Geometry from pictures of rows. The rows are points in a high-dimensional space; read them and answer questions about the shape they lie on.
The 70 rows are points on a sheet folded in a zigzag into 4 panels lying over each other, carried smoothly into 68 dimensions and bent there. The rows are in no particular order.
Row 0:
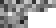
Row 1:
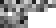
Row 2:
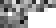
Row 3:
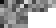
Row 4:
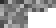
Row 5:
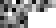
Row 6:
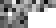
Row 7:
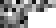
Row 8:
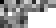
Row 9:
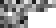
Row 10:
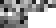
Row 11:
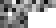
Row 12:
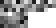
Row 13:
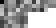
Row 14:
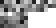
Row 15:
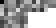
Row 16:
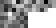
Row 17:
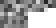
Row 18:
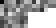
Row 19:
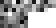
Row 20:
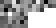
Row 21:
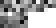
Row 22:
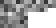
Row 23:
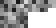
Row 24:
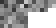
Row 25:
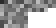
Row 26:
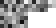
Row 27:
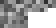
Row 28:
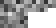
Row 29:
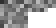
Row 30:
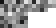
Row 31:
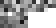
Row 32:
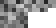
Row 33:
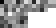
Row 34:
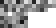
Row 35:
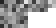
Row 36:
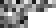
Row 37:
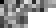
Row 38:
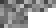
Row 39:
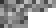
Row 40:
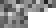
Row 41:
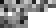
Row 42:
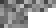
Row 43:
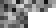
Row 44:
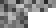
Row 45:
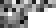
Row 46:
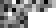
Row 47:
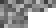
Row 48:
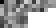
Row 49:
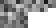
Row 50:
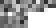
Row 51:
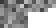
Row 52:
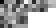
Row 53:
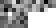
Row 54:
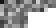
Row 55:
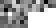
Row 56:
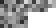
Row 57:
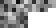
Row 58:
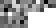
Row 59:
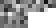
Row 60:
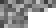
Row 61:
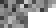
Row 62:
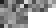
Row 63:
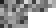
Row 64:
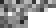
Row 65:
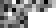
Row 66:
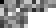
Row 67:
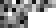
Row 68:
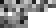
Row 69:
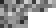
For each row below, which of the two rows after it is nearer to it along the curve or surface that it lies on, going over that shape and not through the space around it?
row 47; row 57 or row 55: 55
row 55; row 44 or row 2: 44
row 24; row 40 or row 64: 40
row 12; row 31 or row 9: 9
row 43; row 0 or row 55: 55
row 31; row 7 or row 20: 7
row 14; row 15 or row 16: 15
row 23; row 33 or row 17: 17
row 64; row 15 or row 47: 15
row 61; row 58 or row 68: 58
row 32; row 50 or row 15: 50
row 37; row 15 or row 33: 33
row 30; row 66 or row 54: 66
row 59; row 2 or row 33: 2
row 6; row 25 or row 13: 25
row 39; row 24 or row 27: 27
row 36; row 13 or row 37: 37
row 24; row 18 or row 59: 59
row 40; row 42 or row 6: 42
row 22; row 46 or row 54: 54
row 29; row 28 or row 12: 28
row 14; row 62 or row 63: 63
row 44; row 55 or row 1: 55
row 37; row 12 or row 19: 12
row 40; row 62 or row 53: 53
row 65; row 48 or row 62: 62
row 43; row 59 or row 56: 59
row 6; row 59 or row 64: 59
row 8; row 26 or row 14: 14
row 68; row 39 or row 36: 36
